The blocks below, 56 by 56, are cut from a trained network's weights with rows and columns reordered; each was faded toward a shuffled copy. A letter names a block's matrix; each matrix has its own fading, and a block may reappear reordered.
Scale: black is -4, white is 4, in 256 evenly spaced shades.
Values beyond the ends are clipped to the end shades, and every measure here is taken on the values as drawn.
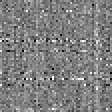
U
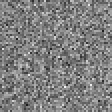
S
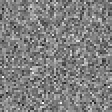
S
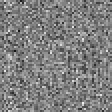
S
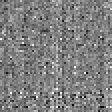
U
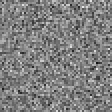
S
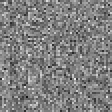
S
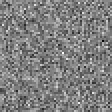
S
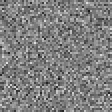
S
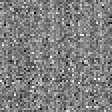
U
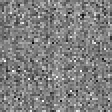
U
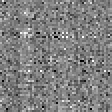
U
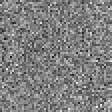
S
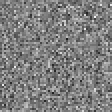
S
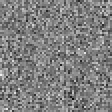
S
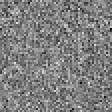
S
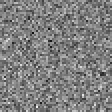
S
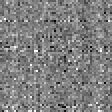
U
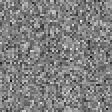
S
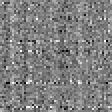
U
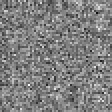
S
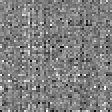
U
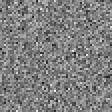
S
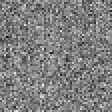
S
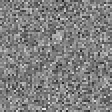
S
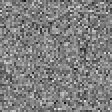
S
